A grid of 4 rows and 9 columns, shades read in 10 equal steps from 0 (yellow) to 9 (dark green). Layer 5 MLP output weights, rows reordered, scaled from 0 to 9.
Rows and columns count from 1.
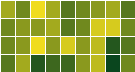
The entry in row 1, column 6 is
5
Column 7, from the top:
4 1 2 2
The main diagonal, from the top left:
3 4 0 7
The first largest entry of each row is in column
5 5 8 8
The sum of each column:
19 16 12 17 20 18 9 21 22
